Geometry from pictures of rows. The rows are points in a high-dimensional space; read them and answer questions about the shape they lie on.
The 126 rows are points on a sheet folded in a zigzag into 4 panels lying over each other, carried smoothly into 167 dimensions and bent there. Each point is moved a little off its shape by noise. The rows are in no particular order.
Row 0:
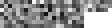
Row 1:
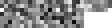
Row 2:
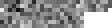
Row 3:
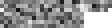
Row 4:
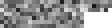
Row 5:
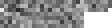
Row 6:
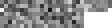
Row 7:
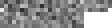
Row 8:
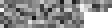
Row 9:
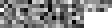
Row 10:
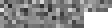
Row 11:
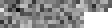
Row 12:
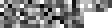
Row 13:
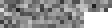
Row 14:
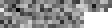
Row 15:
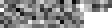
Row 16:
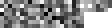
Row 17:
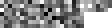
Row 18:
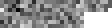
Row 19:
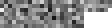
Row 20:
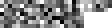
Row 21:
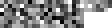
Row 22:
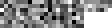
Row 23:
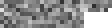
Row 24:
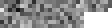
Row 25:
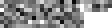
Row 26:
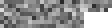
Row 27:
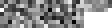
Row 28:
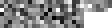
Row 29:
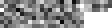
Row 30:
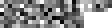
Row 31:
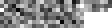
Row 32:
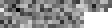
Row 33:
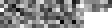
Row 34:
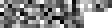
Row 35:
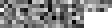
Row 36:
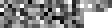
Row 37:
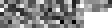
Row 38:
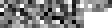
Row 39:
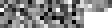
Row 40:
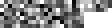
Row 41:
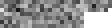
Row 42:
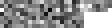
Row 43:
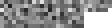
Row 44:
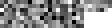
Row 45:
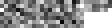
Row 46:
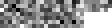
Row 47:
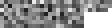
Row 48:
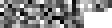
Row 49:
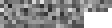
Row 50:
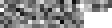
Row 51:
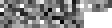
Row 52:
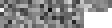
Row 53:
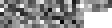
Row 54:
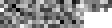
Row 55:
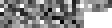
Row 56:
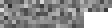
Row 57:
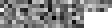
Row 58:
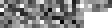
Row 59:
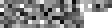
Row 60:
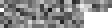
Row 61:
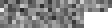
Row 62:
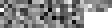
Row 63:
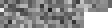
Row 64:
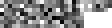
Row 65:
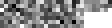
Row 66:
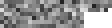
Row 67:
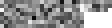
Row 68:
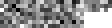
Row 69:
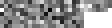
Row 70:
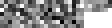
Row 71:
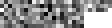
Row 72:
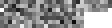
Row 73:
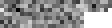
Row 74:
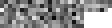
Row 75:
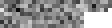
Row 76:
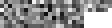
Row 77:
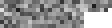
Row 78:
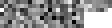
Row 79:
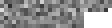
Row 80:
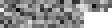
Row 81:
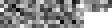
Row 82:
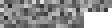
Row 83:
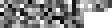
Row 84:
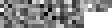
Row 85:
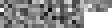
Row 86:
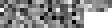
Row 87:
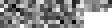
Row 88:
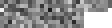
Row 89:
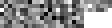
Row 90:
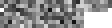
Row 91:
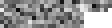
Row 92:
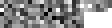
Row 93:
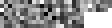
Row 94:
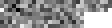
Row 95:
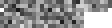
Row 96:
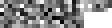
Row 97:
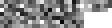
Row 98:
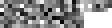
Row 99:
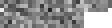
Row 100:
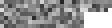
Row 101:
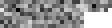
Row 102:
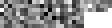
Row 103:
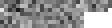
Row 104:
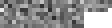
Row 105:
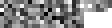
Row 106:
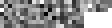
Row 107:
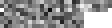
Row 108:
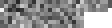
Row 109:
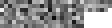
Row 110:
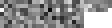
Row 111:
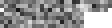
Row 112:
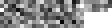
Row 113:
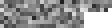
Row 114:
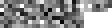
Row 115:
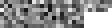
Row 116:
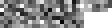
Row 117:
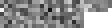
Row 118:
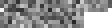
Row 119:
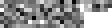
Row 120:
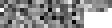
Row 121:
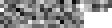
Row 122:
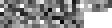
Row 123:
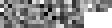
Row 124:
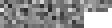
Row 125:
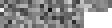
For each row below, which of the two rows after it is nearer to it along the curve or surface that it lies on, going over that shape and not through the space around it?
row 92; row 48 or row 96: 48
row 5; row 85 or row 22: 85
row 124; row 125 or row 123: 123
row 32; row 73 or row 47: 73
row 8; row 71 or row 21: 21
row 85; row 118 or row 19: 118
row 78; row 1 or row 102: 102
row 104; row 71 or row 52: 71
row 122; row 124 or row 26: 26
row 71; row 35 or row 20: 35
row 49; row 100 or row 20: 100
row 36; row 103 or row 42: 42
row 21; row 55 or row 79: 55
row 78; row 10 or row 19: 19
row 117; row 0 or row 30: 0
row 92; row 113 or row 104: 113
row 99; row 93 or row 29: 93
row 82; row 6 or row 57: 57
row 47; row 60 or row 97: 60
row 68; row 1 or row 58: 58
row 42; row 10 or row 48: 48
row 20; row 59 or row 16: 59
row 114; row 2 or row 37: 37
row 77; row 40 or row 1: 1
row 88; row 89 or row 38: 89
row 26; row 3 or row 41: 41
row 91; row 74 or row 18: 18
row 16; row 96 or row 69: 69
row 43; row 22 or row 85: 22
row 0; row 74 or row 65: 74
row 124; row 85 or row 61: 61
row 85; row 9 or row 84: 84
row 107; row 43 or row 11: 11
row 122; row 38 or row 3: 38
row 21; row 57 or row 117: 117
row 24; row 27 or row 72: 72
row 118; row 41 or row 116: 41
